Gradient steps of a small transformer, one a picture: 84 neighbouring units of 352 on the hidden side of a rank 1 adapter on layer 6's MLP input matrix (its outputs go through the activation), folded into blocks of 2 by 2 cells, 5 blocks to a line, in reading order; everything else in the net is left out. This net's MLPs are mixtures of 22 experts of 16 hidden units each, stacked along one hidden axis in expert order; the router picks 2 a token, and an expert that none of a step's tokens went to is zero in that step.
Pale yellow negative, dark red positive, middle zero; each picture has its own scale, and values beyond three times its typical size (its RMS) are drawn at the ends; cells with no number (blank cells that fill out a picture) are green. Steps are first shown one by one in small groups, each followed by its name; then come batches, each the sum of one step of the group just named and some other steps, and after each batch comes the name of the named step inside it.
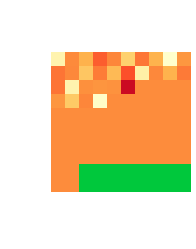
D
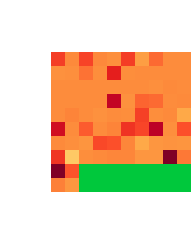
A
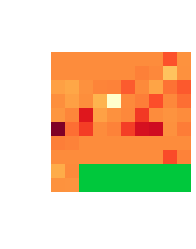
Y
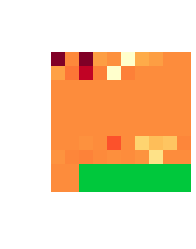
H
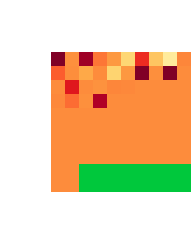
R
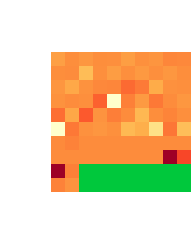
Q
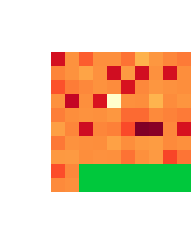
Q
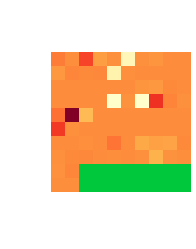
H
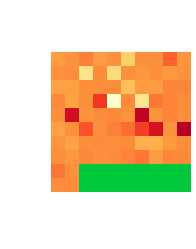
H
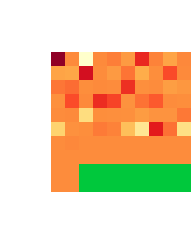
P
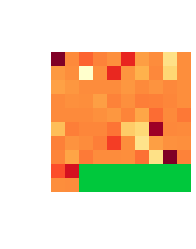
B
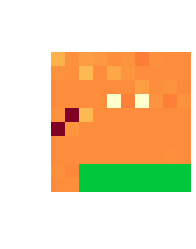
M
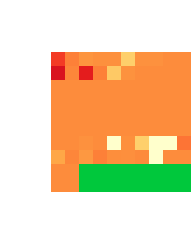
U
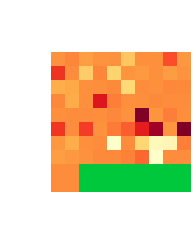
U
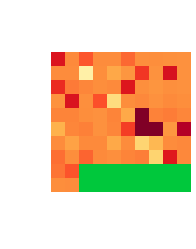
B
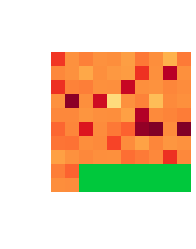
B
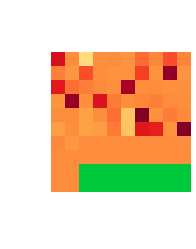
P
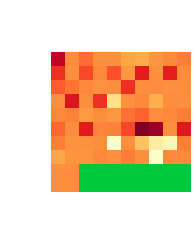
U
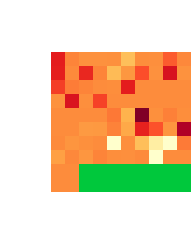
U
